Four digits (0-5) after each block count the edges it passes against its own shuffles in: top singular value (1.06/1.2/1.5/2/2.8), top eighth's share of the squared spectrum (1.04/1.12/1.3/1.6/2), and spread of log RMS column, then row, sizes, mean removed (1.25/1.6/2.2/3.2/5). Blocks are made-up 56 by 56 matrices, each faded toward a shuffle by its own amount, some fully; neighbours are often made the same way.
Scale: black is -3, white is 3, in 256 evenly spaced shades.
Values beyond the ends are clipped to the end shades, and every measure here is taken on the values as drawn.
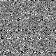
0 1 0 2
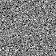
0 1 0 2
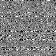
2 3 0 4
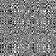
4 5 3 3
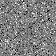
1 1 0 0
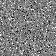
0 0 0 0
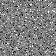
0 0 0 0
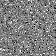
0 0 0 0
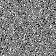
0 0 0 0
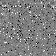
1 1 0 0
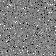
1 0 0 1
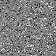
2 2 0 1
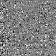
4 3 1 1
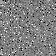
2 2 0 0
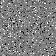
2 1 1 0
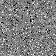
0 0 0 0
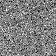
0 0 0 0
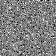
0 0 0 0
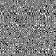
4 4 2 2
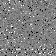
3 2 0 1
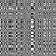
5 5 4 4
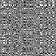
4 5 3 3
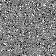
2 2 0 1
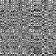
4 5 3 3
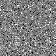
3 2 1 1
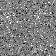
1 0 0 1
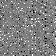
3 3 1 1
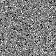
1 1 0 0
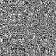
3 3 1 2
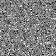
2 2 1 1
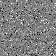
1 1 0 0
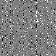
3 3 3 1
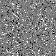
2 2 2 0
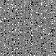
3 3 3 1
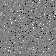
0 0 0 0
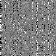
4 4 3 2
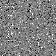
2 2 1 0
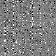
3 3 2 0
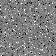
0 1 0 0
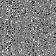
2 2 2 1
